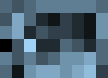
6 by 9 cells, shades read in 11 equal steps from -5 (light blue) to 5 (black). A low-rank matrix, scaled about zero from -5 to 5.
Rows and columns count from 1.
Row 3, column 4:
1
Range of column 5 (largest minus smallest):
7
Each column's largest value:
5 4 3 3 4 2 3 4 2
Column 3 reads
0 0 3 -5 -1 -2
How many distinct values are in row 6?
6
